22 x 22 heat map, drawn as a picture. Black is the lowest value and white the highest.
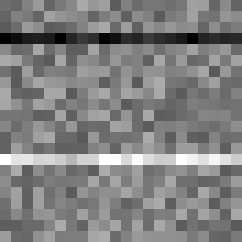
Rows 4 and 15 differ from the rows beside them. The top left is the ninth with the lowest average. The distribution is heavy-tailed on both sides.
